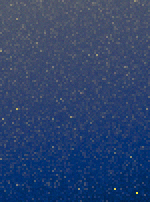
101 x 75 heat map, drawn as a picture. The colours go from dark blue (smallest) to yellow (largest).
Grain: fine. Stripes: none. Slope: up to the top. Average level on the scale: 20%.
